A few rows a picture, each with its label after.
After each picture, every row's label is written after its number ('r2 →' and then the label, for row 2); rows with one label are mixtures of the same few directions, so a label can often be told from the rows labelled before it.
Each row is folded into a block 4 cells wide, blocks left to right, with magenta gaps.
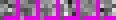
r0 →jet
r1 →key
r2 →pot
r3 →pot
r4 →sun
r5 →pot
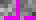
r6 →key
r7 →sun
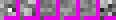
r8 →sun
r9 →key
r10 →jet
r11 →key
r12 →pot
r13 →key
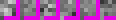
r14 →key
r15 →jet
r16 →jet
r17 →sun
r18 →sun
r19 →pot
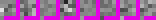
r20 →jet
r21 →pot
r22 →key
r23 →jet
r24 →jet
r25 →jet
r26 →key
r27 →key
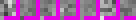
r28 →pot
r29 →key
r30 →key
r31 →jet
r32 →sun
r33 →jet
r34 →key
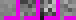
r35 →pot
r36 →pot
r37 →sun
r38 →jet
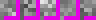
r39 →sun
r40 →jet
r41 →pot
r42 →key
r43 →sun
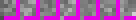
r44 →jet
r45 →key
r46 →pot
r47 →key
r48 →key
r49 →sun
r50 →sun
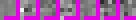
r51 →pot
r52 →jet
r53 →pot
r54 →jet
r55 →pot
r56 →pot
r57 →pot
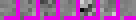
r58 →pot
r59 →sun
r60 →pot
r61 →sun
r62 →key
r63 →sun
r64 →key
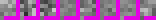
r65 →pot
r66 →pot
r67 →pot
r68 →key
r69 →pot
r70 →sun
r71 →jet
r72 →key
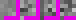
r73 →sun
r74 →key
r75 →sun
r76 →pot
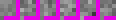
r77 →key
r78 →pot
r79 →pot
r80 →pot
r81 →sun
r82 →pot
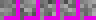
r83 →pot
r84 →sun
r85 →key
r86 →jet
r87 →pot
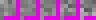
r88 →pot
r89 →pot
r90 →sun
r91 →jet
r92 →sun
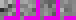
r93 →key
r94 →pot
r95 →pot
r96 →jet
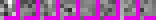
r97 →pot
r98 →pot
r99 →pot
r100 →sun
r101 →key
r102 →key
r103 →jet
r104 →jet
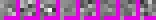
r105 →sun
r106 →key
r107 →sun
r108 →jet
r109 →key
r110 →jet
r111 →key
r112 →pot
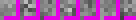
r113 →pot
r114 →jet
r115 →sun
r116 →sun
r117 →pot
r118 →sun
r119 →sun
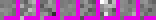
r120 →pot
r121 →key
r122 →sun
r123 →key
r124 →key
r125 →pot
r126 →sun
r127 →key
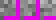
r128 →jet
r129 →key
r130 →pot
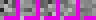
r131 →jet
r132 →jet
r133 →key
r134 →key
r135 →pot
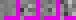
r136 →pot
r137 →jet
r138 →sun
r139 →pot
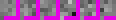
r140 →sun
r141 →pot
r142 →key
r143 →sun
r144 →key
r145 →jet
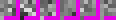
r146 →sun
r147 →sun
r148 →key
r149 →sun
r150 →jet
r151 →jet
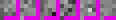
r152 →sun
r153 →jet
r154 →sun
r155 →key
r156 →sun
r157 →pot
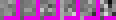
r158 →key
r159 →jet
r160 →jet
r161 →sun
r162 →sun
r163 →pot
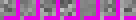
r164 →jet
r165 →key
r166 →sun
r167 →key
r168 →key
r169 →sun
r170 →jet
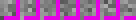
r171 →key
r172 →sun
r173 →sun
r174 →pot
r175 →sun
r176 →jet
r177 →jet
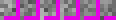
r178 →pot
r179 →key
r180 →sun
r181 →jet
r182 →jet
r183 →key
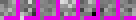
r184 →key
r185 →sun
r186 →sun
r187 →pot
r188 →sun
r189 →jet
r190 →sun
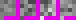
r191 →jet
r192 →key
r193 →key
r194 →jet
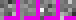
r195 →key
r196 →jet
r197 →jet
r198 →sun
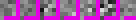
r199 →key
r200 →key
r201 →jet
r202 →sun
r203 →sun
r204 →key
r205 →jet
